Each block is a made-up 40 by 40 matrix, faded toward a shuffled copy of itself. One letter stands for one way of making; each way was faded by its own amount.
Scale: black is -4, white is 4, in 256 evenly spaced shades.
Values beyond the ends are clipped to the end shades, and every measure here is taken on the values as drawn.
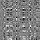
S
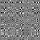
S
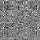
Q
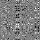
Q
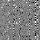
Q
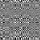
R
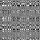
R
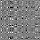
S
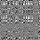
S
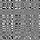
R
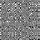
Q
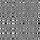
R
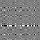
R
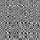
S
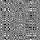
S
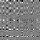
S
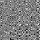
Q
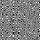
Q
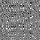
Q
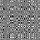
S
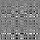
R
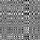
R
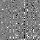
Q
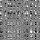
S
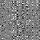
Q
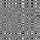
R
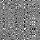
Q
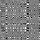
S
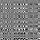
R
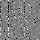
Q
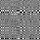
R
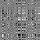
S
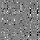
Q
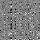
Q
